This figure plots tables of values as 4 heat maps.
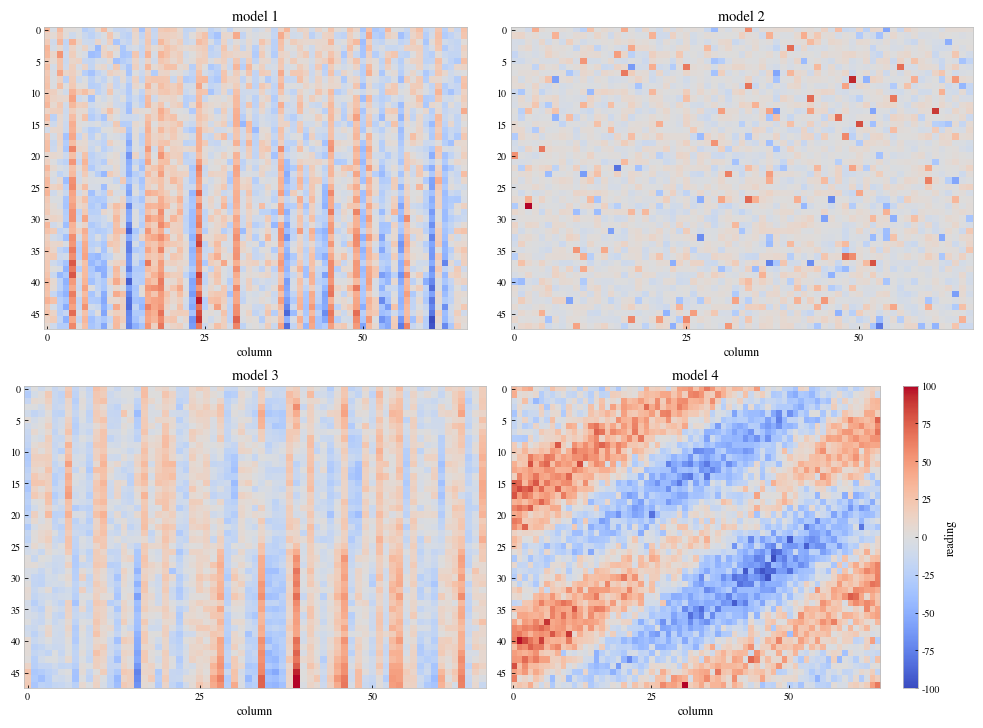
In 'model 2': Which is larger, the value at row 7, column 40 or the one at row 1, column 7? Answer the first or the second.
the first
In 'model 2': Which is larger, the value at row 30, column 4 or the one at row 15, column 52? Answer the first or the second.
the first
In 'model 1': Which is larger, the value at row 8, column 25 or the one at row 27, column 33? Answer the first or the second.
the first
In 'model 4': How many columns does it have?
67
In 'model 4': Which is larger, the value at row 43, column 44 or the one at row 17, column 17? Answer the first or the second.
the first
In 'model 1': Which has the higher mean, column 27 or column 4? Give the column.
4
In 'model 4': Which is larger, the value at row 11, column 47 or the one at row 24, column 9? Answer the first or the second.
the second
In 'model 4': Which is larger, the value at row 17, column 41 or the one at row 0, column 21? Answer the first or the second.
the second
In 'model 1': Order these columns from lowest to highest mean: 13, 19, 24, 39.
13, 39, 19, 24
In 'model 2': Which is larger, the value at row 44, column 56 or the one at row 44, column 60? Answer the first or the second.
the second
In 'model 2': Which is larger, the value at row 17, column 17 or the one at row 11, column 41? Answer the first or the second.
the first
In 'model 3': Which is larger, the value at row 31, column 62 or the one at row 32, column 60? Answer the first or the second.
the first
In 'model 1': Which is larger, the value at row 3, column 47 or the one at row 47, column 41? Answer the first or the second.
the first
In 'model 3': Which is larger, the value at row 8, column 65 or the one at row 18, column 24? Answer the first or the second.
the second
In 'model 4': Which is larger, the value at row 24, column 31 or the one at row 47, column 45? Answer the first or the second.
the first
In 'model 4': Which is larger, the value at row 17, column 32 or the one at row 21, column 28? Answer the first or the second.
the second
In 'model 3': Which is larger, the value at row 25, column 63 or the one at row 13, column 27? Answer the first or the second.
the first
